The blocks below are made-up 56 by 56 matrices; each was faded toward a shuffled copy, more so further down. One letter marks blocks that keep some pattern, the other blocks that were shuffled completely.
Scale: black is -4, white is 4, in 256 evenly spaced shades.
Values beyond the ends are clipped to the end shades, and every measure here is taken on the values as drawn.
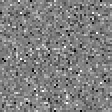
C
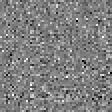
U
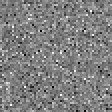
C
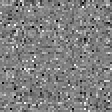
U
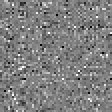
U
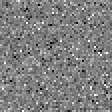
C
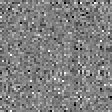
U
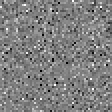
U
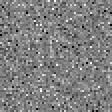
C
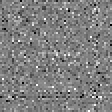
U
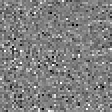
U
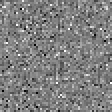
C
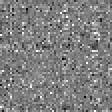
U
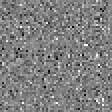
U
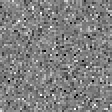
C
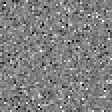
C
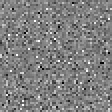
U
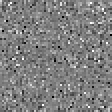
U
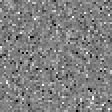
C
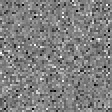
U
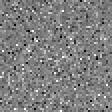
C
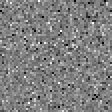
C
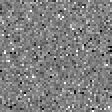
C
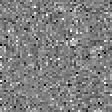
U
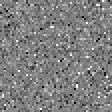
C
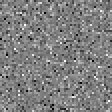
C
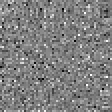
U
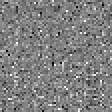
U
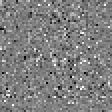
U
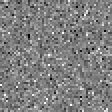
C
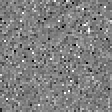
C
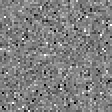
C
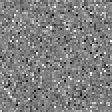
C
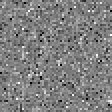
C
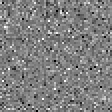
U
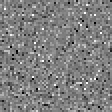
C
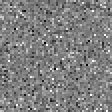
C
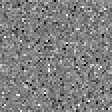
C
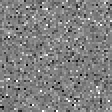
C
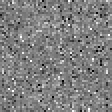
U
